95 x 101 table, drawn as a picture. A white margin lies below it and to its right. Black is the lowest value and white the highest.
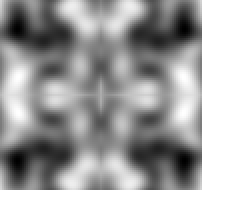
Seam: none. Grain: smooth. Lone odd cells: none. Mirror symmetry: left to right and top to bottom. Slope: none. Odd rows or columns: none.
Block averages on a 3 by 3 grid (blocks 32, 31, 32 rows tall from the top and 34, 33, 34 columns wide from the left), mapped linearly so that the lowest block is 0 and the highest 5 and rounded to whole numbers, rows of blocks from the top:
0 4 0 / 5 3 5 / 0 4 0
